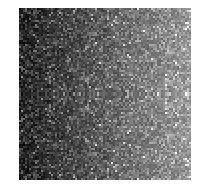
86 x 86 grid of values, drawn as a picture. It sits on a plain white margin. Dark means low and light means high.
No single row or column stands out from its neighbours. The histogram is bell-shaped. The field climbs toward the right. It is mirror symmetric from top to bottom. There are no regular stripes.
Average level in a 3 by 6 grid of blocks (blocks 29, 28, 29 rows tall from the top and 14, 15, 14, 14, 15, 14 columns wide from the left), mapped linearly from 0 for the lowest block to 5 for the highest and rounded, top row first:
0 1 2 3 4 5 | 0 1 2 3 4 5 | 0 1 2 3 4 5
